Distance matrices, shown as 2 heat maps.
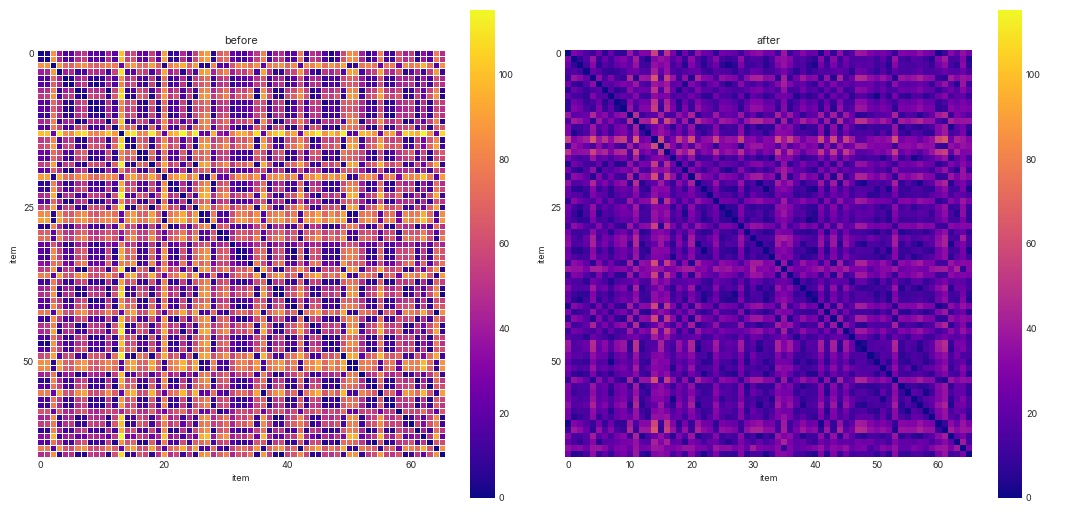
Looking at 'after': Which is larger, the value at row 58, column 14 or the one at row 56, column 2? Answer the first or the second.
the first
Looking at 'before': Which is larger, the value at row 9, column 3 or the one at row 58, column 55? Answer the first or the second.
the first
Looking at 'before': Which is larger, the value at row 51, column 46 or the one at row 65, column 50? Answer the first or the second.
the second
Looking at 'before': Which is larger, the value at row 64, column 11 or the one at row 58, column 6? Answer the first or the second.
the first
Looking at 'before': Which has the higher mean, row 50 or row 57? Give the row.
50
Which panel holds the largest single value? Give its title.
before
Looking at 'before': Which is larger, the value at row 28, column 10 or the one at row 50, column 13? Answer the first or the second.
the second
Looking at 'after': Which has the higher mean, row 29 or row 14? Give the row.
14
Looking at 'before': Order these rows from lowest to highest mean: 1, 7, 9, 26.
9, 1, 7, 26
